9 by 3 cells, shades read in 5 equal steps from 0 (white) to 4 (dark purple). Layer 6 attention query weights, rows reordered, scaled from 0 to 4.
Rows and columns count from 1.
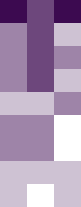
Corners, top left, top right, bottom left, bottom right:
4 4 1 1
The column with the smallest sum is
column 3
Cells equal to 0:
3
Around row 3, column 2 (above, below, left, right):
3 3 2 2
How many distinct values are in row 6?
2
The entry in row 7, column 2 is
2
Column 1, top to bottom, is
4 2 2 2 1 2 2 1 1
